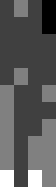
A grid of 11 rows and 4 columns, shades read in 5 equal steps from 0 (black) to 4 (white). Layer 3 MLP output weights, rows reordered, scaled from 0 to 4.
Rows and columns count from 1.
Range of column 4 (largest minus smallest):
2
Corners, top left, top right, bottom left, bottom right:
1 0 4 2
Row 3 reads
1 1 1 1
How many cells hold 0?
2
